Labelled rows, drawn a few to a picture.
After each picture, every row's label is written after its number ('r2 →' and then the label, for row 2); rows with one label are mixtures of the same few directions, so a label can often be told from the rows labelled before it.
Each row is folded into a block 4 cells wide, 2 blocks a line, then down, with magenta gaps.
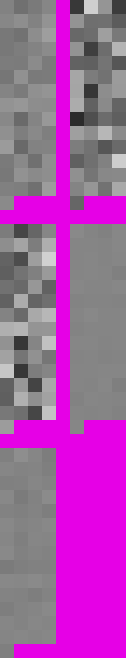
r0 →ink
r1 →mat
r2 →ink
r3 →mat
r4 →mat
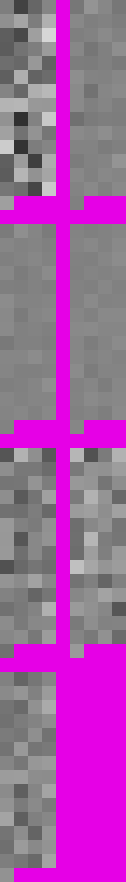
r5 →ink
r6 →mat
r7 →mat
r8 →ink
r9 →mat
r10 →mat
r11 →ink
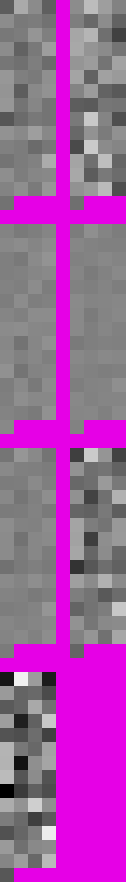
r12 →mat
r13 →ink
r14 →ink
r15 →mat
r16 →mat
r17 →mat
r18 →mat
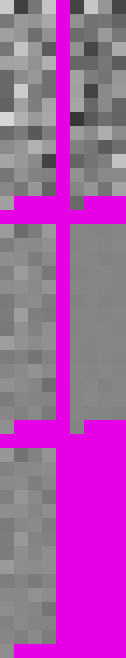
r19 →mat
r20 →mat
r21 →mat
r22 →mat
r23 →mat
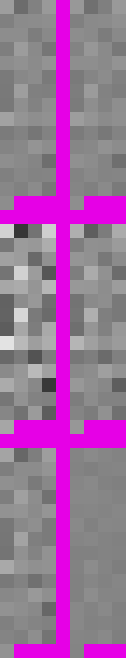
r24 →mat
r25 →mat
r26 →mat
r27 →mat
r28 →mat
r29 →ink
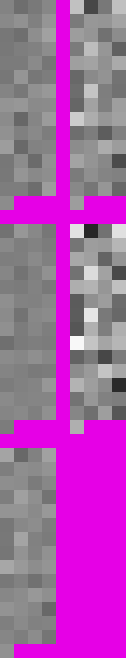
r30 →ink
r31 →mat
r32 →mat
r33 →mat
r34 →mat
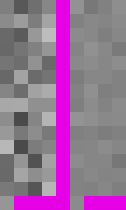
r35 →ink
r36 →mat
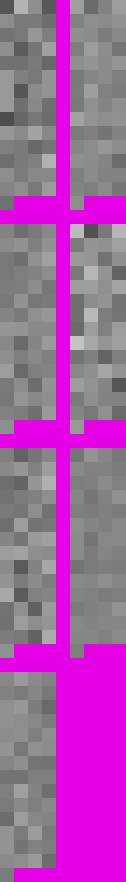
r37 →mat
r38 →mat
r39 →ink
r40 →mat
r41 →ink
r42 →mat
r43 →ink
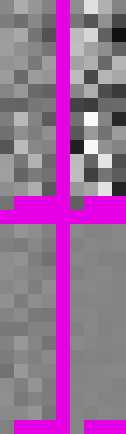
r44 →ink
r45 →ink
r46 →ink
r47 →mat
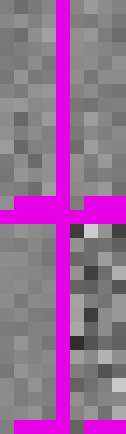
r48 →ink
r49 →ink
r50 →ink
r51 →mat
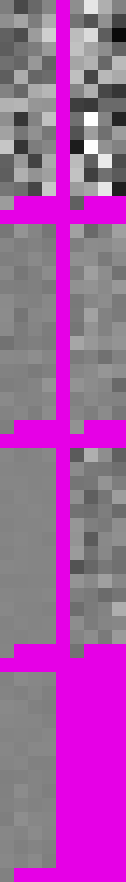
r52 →ink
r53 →ink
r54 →mat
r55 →mat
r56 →mat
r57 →mat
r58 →ink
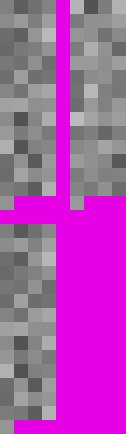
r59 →ink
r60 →mat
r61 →ink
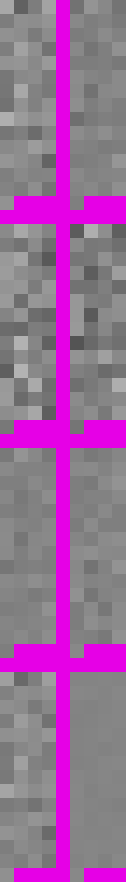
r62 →mat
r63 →mat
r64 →ink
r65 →mat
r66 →mat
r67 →ink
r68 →mat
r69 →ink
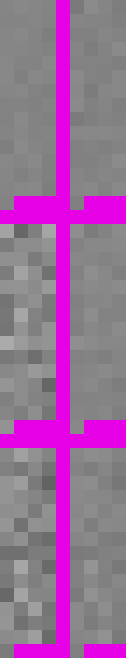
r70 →ink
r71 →mat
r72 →mat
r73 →mat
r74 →ink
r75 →ink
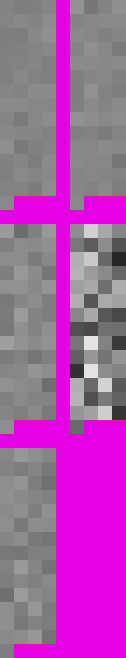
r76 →ink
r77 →mat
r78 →mat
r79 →ink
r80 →ink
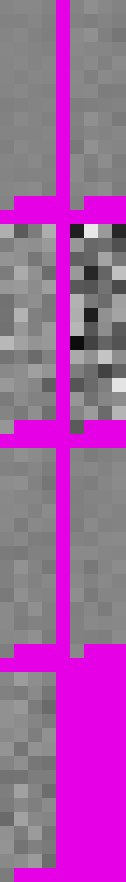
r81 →ink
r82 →ink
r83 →mat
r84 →mat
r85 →ink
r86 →ink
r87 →ink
